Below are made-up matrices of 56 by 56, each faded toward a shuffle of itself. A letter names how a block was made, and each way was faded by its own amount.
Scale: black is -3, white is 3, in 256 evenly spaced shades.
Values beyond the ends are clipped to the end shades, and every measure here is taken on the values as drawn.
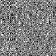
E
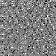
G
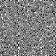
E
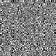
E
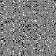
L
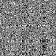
E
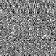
E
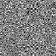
E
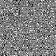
G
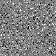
G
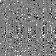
L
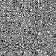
G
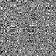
E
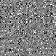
G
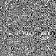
E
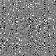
L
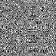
E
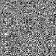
E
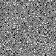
G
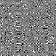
L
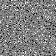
G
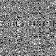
E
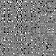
L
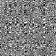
E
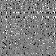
L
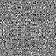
E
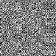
E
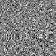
E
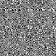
E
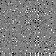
L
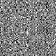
E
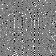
L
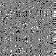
L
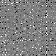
L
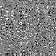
G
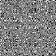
E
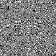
G
